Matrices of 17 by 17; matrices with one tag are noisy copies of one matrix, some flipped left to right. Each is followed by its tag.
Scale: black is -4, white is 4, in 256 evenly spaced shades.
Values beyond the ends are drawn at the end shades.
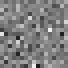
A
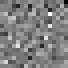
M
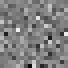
A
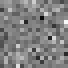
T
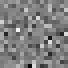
A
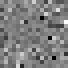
T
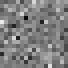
T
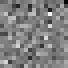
M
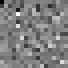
M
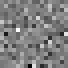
A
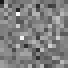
M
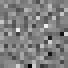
A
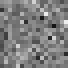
T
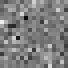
T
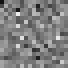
M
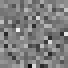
A
